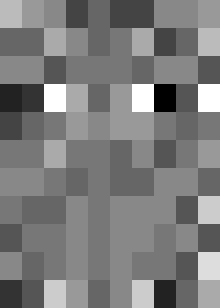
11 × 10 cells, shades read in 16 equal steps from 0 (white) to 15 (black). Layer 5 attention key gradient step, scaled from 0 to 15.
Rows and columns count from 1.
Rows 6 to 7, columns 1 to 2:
8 8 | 7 7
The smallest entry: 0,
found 3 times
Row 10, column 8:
8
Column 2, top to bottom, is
6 9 7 12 9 8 7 9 8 9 10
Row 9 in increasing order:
7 7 7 7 8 8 8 8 10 10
